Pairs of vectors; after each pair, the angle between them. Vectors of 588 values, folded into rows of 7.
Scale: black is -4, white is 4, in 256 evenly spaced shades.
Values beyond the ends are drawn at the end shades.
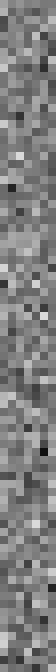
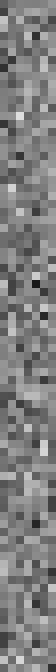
nearly opposite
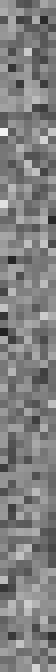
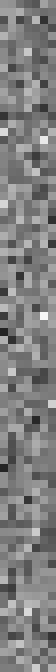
nearly parallel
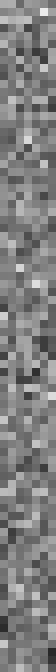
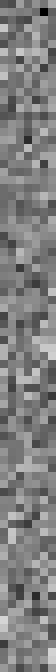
nearly opposite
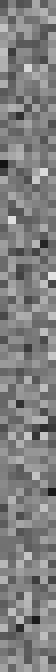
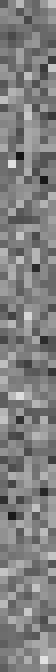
orthogonal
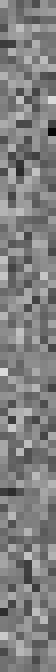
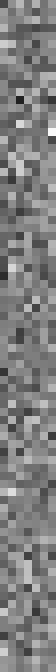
nearly opposite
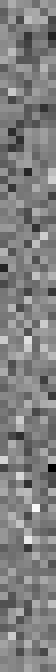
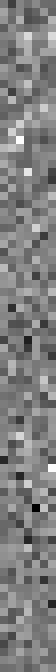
nearly opposite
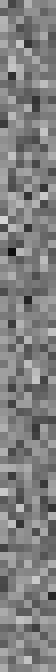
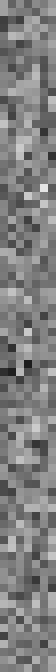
partly opposed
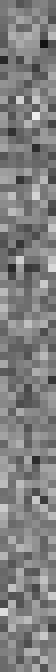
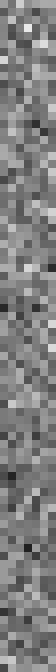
partly opposed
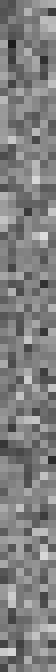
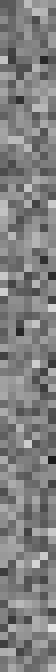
partly aligned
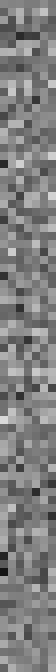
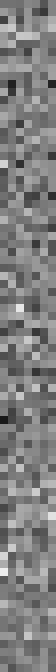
nearly opposite
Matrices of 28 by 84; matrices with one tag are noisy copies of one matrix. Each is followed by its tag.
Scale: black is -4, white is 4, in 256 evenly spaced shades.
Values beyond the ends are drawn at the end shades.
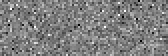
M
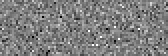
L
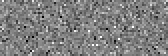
L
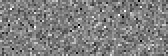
M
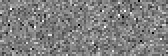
M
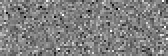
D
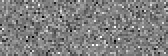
L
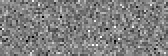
L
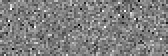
M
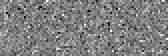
D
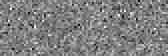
M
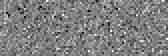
D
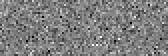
L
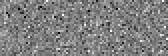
D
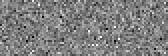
L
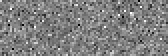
M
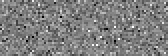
L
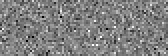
L
